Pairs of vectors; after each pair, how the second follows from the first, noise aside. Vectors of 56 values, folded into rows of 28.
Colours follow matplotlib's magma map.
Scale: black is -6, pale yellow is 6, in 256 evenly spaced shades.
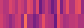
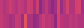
shrunk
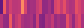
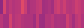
shrunk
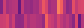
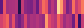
scaled up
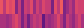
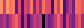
scaled up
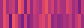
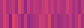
shrunk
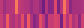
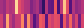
scaled up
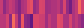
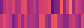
reversed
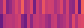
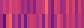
shuffled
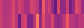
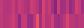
shrunk
